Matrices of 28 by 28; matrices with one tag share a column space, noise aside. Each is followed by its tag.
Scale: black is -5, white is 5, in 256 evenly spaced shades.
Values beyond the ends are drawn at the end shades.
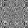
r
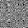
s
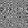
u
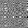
u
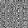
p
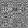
u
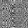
p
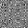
s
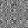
s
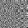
p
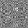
u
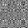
s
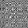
u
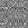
r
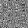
s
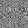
u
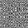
u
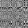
r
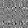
r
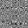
r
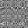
r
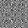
s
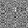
u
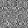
r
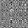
s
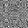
s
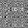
u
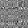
r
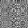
p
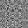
p
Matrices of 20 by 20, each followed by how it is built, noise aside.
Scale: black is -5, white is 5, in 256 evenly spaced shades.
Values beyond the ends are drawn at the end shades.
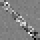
banded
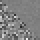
lower triangular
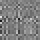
low rank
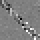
banded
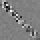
banded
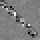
banded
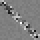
banded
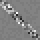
banded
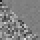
lower triangular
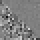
lower triangular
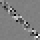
banded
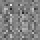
low rank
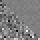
lower triangular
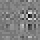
low rank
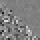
lower triangular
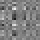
low rank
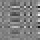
low rank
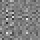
low rank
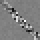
banded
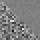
lower triangular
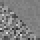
lower triangular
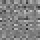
low rank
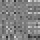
low rank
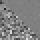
lower triangular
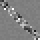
banded
